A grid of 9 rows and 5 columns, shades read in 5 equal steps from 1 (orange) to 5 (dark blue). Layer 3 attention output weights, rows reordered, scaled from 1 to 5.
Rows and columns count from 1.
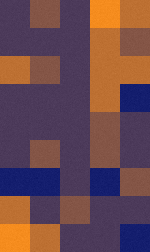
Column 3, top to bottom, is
4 4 4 4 4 4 4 3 4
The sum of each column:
30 32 35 26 32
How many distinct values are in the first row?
4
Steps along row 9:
up up same up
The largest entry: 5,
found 5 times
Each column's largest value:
5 5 4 5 5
